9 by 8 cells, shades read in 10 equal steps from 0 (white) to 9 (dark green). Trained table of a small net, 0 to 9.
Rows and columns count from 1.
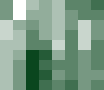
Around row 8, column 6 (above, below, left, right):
6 7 5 5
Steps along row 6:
up up down down up down up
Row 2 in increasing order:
0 3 4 4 5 5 6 6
